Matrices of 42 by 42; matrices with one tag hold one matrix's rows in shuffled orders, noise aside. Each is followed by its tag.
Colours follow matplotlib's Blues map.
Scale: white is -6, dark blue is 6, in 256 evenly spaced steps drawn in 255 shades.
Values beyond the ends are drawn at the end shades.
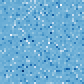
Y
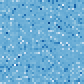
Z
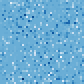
Y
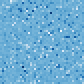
Y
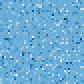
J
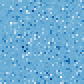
Y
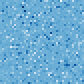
Y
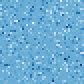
J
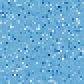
Z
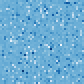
Y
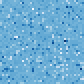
J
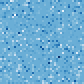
Z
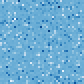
Z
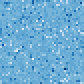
J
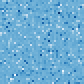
Z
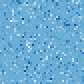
Y
